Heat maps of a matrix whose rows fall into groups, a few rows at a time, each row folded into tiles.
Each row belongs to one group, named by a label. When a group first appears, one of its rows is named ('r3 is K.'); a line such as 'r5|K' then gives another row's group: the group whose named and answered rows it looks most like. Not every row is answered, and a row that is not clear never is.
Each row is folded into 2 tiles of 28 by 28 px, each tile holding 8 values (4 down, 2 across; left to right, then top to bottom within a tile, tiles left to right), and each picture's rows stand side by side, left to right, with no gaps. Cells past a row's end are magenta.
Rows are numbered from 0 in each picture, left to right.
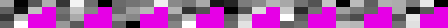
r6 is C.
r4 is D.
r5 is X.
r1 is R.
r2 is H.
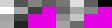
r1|R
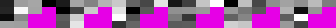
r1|D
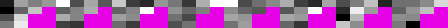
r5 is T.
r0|D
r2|T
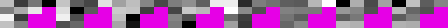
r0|T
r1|X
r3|H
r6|C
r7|C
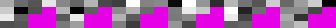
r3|R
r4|X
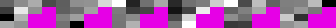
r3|D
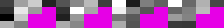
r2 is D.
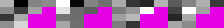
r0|D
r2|T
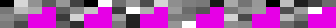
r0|R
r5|T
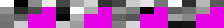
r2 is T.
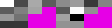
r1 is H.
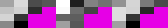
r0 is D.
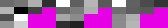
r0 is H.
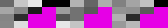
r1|C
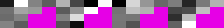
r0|R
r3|D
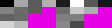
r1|R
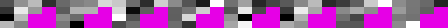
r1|H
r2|X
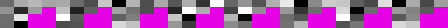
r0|H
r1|X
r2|C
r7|C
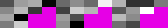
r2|T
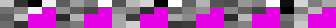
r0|T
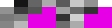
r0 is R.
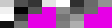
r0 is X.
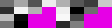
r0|H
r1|X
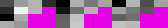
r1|D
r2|C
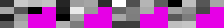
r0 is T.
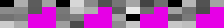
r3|C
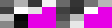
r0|H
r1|D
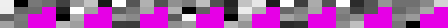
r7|H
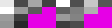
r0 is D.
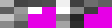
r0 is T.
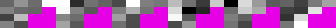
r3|X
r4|R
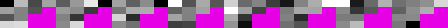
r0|C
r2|T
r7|H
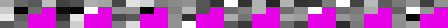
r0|X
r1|D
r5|T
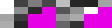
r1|T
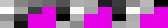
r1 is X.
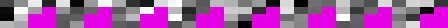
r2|T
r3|X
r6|X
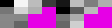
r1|D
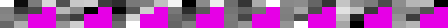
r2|D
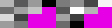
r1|H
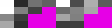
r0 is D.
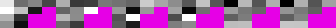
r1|T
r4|C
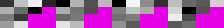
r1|C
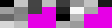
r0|C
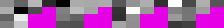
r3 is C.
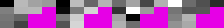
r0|R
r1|D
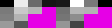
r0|R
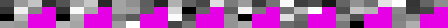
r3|X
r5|T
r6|H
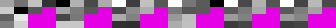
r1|C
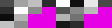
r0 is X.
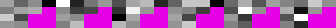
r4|H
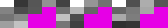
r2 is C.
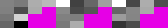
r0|H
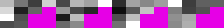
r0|X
